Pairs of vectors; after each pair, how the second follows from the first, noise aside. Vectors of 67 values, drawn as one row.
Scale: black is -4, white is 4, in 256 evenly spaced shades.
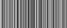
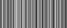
shuffled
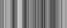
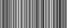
shuffled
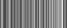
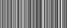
shuffled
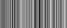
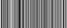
shuffled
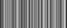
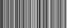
shuffled
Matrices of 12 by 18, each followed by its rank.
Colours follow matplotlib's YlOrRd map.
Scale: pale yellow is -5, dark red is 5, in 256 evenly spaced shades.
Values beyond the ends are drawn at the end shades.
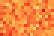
full rank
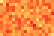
full rank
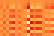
one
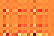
one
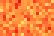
full rank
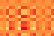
one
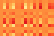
one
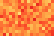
full rank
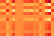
one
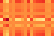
one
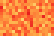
full rank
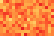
full rank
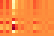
one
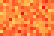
full rank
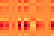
one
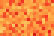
full rank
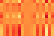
one
